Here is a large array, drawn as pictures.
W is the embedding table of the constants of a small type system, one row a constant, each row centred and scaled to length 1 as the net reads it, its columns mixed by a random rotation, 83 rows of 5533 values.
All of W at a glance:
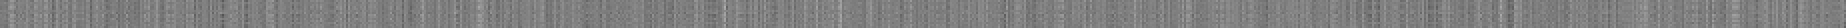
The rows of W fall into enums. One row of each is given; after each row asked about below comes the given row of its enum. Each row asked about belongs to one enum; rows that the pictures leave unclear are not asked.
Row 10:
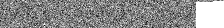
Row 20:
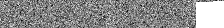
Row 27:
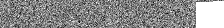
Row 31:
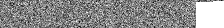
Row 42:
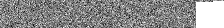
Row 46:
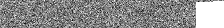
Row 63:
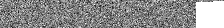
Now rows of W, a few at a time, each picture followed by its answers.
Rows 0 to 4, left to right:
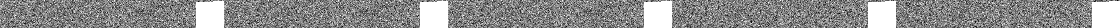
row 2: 46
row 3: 27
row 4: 31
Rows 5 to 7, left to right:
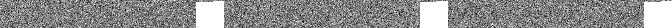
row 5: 63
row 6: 27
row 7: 10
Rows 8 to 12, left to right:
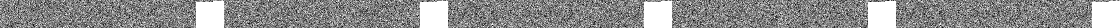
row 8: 42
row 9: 46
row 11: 20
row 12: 10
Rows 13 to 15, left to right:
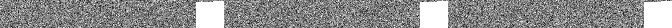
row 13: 63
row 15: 27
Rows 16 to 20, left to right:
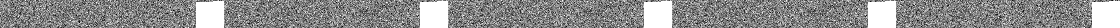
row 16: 27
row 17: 46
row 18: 46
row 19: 46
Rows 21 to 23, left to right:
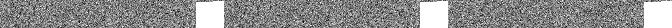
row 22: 27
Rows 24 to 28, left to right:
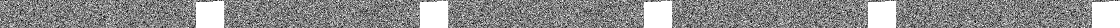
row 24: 20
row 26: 46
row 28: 27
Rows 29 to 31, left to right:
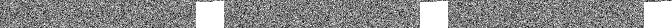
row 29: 10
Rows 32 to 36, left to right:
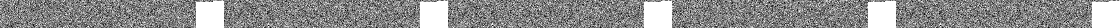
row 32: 42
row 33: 10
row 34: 10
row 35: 63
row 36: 10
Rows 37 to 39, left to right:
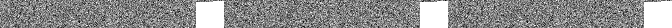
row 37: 27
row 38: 31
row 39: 27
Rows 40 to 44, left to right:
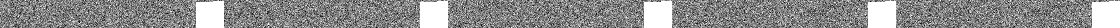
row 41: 10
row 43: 46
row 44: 46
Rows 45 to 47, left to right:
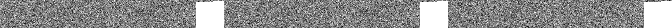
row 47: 31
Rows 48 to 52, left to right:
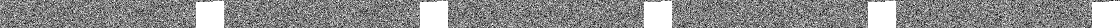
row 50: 10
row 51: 42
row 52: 20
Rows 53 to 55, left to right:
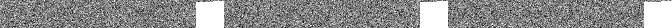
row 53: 46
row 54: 27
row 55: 10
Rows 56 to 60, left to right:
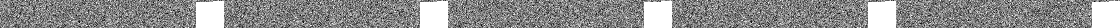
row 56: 27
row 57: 27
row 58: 42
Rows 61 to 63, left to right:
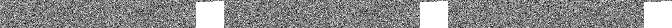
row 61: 46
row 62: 46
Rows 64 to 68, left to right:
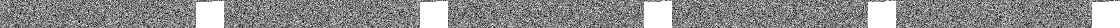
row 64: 27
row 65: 27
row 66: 10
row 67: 10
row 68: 20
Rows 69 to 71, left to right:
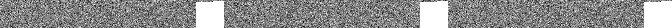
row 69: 63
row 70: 31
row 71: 63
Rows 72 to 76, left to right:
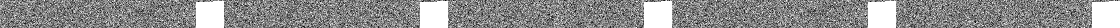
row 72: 46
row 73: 31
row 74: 20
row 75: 46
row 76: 27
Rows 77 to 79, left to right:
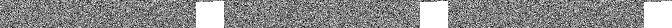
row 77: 63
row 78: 31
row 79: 63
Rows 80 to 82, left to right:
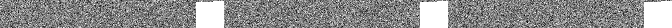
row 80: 63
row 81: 46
